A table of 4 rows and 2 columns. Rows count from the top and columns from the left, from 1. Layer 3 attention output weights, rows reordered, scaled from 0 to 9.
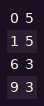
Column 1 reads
0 1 6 9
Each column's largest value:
9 5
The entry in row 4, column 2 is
3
